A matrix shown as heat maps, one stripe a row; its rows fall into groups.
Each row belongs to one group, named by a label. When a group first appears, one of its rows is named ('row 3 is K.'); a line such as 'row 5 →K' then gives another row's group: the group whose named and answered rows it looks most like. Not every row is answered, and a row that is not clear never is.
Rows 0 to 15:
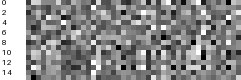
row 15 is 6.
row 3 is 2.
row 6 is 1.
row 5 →6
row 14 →2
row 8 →2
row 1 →2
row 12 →2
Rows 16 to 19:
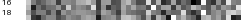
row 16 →1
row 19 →1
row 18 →1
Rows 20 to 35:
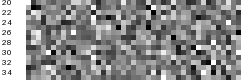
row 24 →2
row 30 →6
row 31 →2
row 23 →2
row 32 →6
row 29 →2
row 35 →6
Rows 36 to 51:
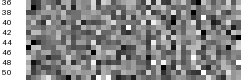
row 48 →6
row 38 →2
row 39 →1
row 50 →1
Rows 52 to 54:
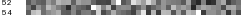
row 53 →2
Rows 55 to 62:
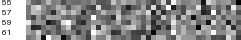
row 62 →2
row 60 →1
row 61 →2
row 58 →2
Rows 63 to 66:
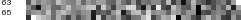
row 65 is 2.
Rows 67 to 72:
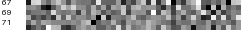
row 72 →2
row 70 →6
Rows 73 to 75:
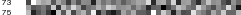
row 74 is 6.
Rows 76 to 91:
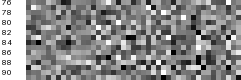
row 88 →1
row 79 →1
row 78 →6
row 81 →2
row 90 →6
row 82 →1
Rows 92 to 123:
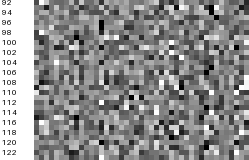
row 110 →1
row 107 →6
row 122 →2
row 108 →6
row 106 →1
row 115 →2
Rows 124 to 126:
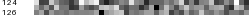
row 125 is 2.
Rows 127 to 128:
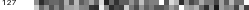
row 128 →2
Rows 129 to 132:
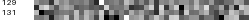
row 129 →2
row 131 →6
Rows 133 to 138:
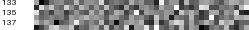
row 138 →2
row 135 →1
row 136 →1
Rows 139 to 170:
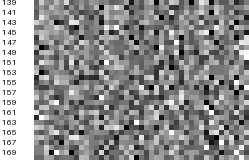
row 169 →2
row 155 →2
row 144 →2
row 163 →1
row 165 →6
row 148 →6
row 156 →1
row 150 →1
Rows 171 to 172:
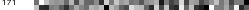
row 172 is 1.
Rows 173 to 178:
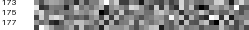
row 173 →2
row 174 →1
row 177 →6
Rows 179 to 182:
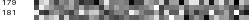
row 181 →1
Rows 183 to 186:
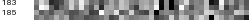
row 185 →2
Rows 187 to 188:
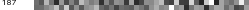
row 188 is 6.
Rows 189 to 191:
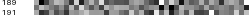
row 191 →1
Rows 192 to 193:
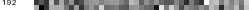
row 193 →6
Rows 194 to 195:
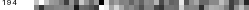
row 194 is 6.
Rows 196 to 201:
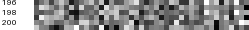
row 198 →2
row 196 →2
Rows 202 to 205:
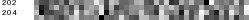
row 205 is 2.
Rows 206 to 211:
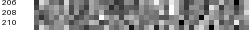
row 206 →6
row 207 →6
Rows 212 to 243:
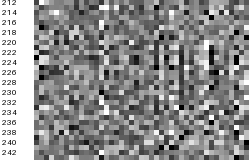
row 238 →6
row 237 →2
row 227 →6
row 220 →2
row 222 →6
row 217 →6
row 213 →2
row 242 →2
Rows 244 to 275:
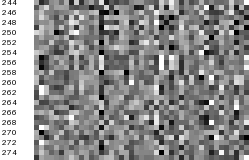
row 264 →1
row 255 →6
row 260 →1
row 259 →1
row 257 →6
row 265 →2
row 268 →1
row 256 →6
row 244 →6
